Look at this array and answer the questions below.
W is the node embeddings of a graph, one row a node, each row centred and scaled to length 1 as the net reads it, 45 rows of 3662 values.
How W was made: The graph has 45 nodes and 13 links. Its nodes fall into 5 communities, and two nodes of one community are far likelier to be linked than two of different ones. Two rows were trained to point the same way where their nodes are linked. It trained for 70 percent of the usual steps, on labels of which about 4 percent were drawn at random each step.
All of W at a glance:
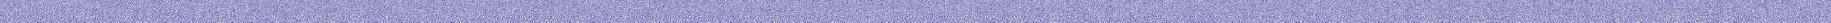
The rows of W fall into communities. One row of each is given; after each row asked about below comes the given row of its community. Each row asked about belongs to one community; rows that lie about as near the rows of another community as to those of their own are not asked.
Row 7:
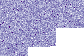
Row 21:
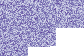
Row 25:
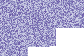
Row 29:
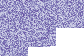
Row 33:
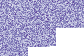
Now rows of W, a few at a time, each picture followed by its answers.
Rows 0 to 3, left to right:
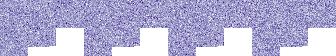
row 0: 25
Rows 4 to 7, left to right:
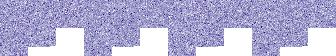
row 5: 25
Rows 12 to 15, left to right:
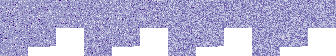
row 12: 7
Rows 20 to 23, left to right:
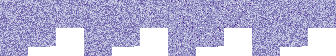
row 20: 21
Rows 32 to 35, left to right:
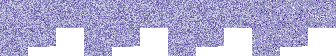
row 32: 33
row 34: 7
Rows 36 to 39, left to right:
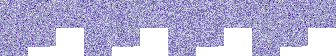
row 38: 29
